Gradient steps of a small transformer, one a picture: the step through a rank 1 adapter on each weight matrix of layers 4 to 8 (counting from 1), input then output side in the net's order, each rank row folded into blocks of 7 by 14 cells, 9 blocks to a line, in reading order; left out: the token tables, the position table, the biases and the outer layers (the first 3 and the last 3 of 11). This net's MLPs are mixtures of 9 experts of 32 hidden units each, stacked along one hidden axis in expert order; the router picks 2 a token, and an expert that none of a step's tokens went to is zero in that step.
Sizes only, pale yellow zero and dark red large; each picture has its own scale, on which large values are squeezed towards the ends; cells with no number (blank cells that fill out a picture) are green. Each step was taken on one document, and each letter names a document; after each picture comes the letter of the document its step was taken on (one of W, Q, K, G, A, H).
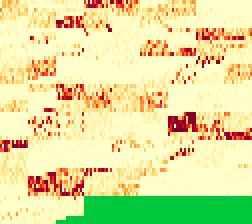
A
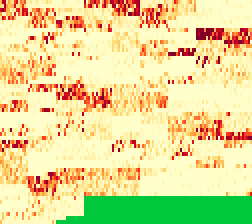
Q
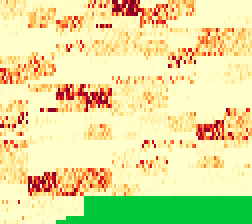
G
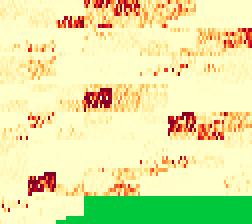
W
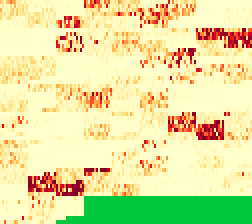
G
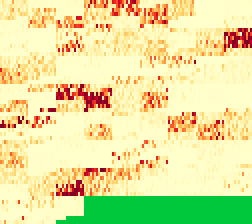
G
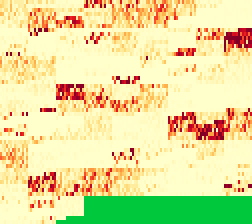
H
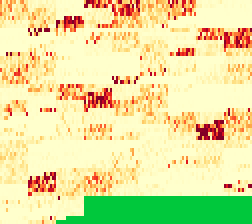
H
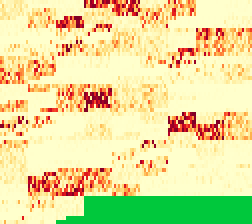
G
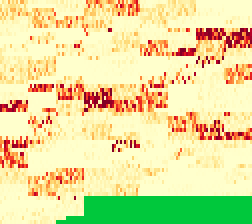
A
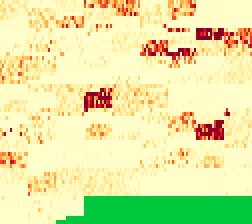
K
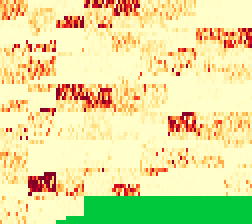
W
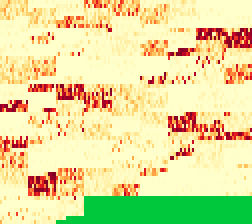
A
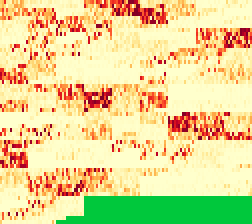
Q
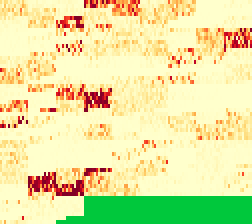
G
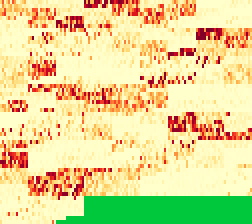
Q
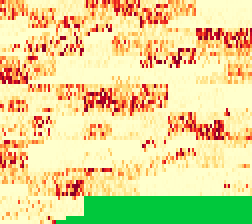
K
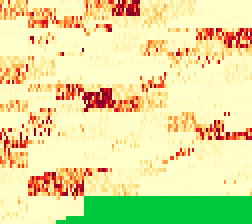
A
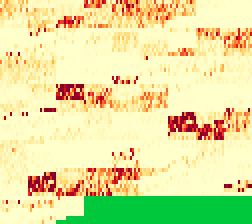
H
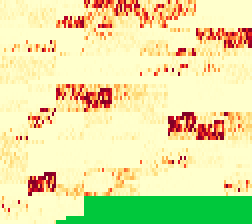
W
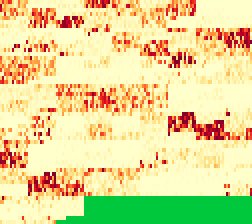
K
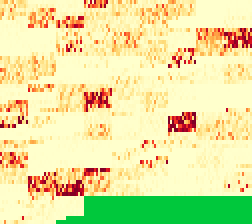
G
